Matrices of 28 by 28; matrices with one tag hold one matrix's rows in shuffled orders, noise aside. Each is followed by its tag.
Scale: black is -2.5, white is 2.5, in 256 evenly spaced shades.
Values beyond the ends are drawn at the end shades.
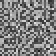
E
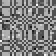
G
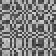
G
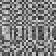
G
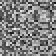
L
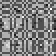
G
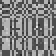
G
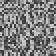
E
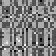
G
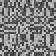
E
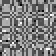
G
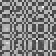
G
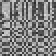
G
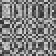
G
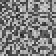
L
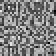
E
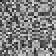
L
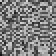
L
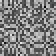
E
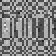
G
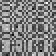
G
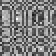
G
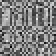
G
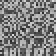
E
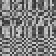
G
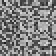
L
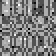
G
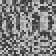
L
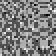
L
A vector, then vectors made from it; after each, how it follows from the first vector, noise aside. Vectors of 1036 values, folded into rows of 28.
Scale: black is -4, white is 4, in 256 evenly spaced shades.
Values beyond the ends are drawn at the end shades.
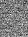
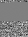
partly zeroed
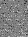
partly zeroed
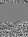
partly zeroed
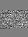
partly zeroed
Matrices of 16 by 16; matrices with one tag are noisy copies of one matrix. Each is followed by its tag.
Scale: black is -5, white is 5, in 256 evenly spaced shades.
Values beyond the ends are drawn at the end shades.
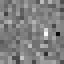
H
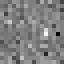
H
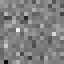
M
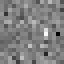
H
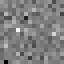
M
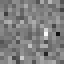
H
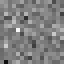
M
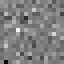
M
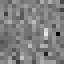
H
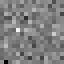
M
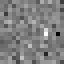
H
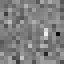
H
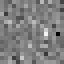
H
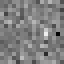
H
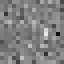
H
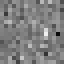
H
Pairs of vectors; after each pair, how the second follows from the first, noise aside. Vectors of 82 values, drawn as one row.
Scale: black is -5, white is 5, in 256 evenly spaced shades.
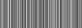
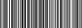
scaled up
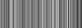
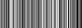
scaled up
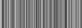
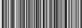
scaled up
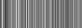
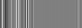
partly zeroed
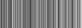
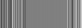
partly zeroed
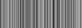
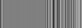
partly zeroed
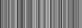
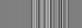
partly zeroed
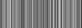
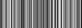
scaled up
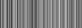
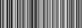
scaled up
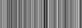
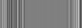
partly zeroed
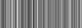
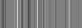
partly zeroed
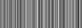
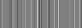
partly zeroed
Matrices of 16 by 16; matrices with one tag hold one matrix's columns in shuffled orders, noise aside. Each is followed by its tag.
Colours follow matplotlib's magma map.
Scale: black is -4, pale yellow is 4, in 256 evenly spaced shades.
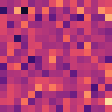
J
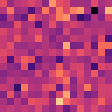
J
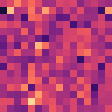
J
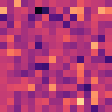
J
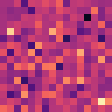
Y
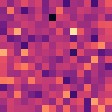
Y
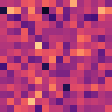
J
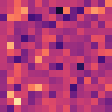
J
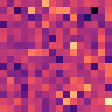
J
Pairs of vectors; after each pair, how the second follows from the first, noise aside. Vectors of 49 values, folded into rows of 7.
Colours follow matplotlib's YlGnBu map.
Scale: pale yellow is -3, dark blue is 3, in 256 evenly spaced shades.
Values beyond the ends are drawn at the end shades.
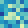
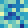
negated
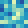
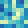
copied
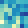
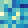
wrapped around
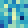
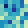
wrapped around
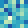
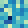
negated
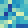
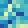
negated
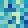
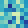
copied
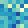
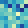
negated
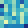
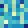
copied
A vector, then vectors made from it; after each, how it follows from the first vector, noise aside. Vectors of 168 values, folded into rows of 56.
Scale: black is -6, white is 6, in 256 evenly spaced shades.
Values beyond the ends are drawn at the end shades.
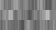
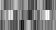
scaled up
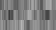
negated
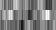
scaled up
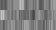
wrapped around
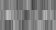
reversed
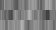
negated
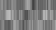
reversed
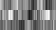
scaled up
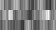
scaled up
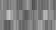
reversed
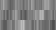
wrapped around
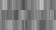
wrapped around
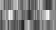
scaled up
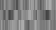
negated
